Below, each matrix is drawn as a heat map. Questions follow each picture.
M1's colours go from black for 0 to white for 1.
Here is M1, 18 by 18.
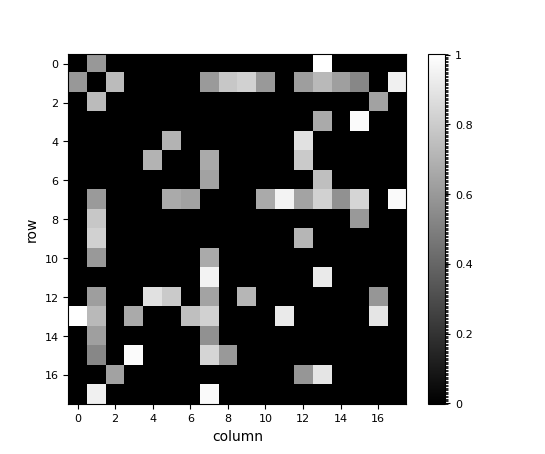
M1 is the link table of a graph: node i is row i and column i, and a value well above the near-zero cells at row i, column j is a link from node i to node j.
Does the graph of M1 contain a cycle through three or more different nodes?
yes
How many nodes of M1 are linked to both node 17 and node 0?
1
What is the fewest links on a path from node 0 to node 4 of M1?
3
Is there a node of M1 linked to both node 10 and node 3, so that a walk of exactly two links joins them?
no
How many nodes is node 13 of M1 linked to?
7
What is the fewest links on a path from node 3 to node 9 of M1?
3
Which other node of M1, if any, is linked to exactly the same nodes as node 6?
node 11
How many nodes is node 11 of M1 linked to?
2
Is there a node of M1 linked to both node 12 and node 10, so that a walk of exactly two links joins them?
yes
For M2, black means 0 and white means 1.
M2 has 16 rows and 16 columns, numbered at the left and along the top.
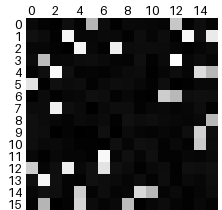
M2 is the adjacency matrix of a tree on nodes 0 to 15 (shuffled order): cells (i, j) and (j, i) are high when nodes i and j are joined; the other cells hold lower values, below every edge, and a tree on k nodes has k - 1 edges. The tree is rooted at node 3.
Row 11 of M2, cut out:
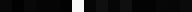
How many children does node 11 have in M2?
0
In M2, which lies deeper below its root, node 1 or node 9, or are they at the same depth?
node 9
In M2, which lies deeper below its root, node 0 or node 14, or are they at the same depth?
node 14
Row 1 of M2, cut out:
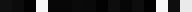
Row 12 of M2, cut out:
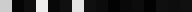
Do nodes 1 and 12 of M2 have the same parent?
yes
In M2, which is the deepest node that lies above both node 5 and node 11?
12
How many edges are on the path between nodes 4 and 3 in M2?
3
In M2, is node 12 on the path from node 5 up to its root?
yes
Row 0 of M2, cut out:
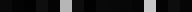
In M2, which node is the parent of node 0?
12
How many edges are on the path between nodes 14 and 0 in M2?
6
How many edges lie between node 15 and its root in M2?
2
